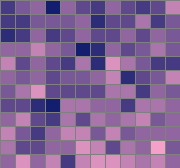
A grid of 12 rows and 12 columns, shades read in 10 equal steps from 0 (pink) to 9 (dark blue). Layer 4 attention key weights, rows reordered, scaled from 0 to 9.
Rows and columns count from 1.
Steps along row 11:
up same down same down up up down up down up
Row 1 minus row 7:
2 2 3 3 -2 0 1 1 3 0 2 -3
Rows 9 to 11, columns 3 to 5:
6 7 3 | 7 4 2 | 6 4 4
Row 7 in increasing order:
1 3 3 3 4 5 5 6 6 6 6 7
